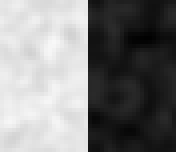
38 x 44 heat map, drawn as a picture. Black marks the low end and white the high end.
It is made of 1 by 2 panels. Panel 1,1: very high, blotchy, faint in contrast. Panel 1,2: very low, blotchy, faint in contrast.
